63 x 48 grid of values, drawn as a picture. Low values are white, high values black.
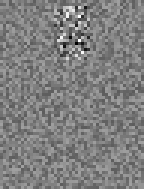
Slope: none. Odd patch: rougher, in the top middle. Grain: fine. Roughest part: top middle. Histogram: heavy tails on both sides.
